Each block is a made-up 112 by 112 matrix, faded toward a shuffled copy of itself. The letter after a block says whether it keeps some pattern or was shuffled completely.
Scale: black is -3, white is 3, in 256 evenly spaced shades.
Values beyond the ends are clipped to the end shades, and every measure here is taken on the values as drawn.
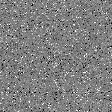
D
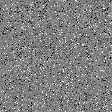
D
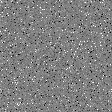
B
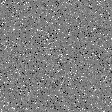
B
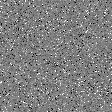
B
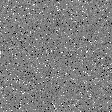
B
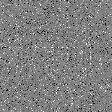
D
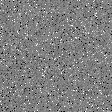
B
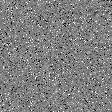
B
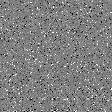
D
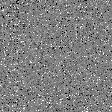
D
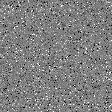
D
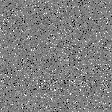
D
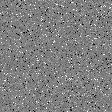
B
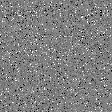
D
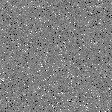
B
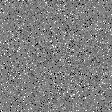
D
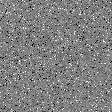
B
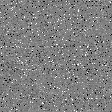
D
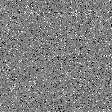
D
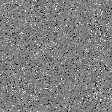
D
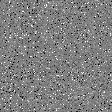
D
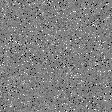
B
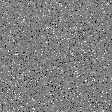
B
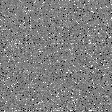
D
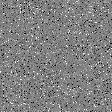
D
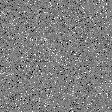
D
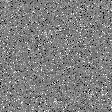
B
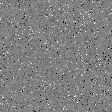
B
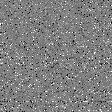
D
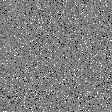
D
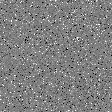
B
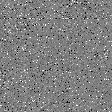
D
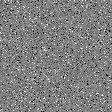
B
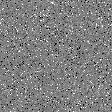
D
